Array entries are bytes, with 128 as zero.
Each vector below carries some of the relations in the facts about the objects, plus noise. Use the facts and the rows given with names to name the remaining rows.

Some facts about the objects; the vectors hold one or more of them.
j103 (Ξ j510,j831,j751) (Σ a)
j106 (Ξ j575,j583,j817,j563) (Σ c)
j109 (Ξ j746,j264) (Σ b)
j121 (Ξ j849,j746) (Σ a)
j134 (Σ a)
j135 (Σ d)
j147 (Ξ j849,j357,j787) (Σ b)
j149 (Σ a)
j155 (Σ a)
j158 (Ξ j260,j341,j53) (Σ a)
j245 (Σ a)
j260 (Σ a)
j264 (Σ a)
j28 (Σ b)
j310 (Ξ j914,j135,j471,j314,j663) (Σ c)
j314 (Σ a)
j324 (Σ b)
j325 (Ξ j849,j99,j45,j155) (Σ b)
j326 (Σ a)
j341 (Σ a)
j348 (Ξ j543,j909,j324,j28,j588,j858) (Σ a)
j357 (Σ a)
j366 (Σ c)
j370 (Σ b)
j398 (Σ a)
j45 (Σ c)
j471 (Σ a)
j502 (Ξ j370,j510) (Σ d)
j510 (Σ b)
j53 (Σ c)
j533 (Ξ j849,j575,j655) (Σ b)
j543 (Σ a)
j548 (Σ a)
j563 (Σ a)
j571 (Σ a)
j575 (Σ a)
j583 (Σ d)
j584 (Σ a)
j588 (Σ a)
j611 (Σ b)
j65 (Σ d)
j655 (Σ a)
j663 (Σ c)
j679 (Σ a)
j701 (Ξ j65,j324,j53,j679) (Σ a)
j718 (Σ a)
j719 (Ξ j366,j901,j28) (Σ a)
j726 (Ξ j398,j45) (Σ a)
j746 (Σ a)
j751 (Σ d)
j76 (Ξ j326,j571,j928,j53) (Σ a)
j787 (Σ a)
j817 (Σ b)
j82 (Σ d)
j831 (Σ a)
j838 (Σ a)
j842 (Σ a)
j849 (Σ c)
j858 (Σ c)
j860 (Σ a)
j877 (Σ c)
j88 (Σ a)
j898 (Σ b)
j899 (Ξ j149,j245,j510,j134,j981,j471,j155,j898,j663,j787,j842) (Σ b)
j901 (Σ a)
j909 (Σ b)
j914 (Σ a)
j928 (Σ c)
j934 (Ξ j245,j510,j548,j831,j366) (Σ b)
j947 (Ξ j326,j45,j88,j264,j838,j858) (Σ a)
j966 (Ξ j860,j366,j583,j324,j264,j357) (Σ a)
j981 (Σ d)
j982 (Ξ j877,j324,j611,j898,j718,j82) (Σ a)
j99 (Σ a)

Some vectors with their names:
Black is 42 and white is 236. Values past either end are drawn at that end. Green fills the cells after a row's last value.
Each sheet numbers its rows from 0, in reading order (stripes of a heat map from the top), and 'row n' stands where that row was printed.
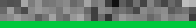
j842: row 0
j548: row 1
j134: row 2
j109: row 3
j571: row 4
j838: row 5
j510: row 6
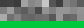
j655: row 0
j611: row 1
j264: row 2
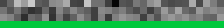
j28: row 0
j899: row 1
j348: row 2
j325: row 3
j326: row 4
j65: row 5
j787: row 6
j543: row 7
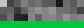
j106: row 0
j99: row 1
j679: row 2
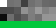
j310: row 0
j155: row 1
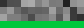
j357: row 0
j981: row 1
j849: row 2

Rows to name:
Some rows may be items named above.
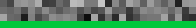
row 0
j817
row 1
j348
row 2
j510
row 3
j53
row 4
j877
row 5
j718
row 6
j849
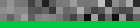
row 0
j548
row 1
j158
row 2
j583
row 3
j53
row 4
j928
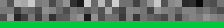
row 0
j366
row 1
j147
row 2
j76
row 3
j663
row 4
j325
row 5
j909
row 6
j947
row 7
j326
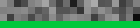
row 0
j121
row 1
j82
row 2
j158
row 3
j719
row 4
j533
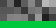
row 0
j158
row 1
j366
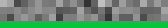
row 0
j103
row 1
j548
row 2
j135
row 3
j324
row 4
j901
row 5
j981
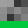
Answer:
j966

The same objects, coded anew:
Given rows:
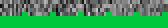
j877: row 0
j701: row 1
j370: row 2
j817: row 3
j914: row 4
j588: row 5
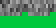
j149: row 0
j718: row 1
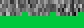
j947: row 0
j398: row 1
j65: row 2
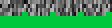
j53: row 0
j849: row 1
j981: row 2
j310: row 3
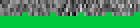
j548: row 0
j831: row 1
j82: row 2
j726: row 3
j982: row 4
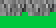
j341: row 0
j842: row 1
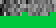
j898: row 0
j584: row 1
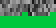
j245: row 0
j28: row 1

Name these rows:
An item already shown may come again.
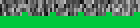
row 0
j817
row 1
j981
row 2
j53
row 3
j858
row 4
j966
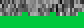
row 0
j726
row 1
j746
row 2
j533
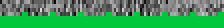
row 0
j701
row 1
j899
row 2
j135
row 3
j398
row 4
j583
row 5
j147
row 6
j746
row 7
j121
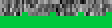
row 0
j583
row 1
j357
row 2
j325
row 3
j348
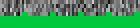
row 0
j583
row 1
j901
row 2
j366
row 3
j858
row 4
j103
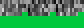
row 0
j719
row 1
j510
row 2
j533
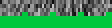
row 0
j158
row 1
j106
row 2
j981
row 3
j324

